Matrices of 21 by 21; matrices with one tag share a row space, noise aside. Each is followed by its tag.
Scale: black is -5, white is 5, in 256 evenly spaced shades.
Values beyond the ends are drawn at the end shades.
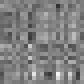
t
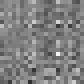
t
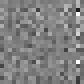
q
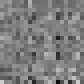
t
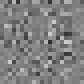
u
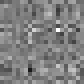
t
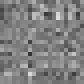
t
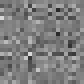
t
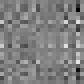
q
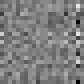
q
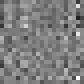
q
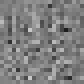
u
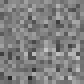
t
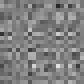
t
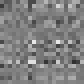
t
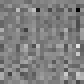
q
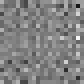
q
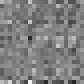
t
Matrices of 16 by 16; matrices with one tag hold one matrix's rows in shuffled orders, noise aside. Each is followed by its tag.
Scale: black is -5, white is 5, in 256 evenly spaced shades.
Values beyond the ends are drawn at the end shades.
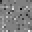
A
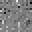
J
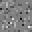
A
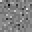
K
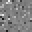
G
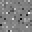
A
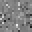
J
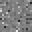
J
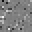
G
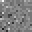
G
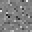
K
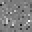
A
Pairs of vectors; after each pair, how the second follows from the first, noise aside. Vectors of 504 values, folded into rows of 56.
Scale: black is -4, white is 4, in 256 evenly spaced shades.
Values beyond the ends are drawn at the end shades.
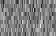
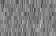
shrunk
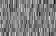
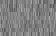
shrunk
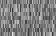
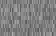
shrunk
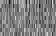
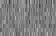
shrunk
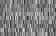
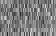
wrapped around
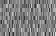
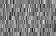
wrapped around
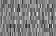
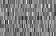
wrapped around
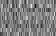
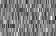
wrapped around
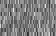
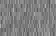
shrunk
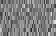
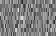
wrapped around
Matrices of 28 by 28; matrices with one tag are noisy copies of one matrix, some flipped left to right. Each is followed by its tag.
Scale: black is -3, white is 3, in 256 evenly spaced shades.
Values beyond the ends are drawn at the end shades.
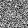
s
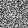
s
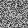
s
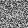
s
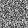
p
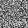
p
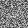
s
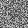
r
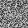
s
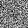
r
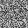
p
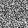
p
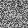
s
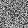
r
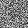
r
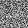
s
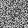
r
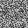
p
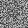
r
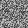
p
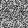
p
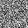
p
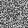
r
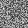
r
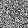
r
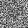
r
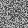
r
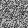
p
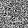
r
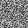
p
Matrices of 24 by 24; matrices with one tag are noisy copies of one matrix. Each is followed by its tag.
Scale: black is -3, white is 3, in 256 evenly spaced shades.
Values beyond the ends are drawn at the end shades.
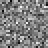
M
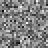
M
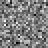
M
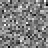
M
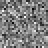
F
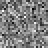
F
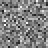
M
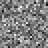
M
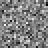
M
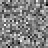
M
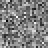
F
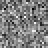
F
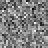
F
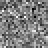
F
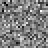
M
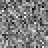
F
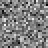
M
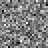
M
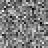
F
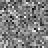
F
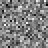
M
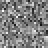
F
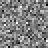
M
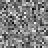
F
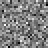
M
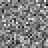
M
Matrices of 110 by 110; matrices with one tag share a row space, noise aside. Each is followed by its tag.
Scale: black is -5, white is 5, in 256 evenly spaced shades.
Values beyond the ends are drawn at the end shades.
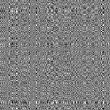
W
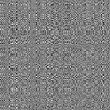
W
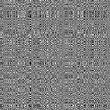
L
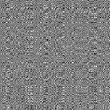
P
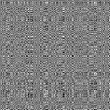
P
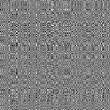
W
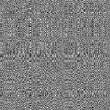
L
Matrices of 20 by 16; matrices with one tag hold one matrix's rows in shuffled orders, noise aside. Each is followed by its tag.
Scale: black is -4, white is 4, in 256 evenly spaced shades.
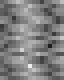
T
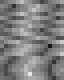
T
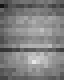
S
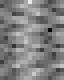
T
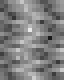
T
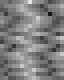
T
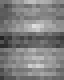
S
